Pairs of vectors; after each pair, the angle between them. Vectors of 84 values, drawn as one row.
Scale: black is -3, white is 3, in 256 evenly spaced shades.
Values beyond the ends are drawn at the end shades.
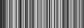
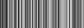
orthogonal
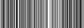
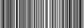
nearly parallel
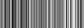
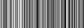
partly opposed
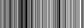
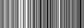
nearly opposite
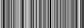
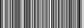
nearly opposite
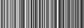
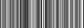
partly opposed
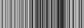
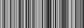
orthogonal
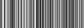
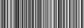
orthogonal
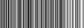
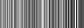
partly opposed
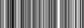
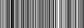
partly aligned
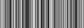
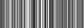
nearly opposite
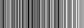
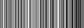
nearly opposite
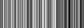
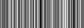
orthogonal
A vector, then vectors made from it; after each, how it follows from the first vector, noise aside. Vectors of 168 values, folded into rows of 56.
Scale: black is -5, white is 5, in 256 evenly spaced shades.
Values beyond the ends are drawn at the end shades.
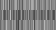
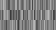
sign-scrambled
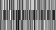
scaled up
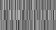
sign-scrambled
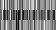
scaled up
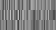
sign-scrambled
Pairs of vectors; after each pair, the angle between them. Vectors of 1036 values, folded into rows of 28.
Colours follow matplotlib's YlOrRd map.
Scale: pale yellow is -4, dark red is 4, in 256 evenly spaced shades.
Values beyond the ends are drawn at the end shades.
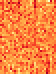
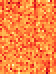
nearly parallel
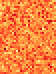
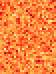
nearly opposite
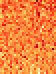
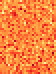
partly opposed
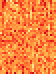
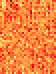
nearly opposite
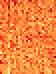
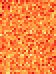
partly aligned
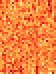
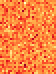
orthogonal
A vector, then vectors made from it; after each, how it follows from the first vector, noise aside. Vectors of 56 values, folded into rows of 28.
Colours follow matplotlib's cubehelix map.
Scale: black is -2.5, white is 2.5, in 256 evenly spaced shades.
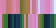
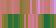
shrunk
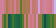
shrunk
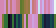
copied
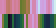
copied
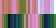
copied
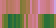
shrunk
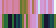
copied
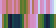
copied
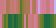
shrunk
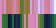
copied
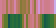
shrunk
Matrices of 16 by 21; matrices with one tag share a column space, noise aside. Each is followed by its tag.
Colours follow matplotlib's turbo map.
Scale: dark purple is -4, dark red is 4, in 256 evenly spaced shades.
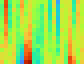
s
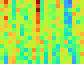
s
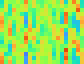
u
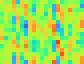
u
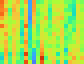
s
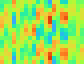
u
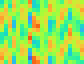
u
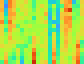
s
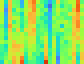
s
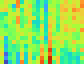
s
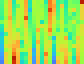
s
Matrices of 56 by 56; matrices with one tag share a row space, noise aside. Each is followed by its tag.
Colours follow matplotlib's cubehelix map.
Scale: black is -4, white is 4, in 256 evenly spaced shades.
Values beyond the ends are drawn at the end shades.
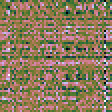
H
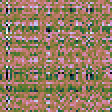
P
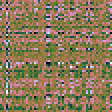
P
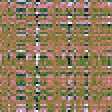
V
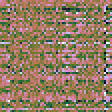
H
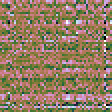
H
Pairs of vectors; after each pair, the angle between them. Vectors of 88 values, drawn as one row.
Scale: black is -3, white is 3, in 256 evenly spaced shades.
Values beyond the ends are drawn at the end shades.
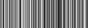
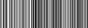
partly aligned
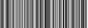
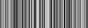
partly opposed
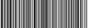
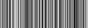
orthogonal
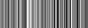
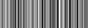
partly aligned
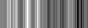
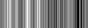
nearly parallel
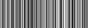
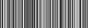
partly aligned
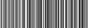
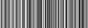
nearly parallel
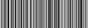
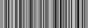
orthogonal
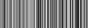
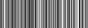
nearly opposite
